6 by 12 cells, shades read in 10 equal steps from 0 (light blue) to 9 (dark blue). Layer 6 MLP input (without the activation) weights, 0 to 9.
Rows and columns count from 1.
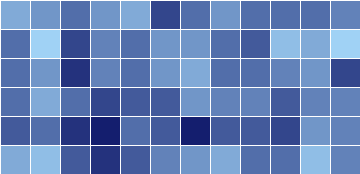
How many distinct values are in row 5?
7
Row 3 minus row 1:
3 0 3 1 3 -4 -3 2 0 -1 -2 3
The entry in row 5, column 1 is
6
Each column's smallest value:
2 0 5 3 2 3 2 2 4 1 1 0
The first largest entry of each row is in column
6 3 3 4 4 4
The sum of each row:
49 41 54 56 74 47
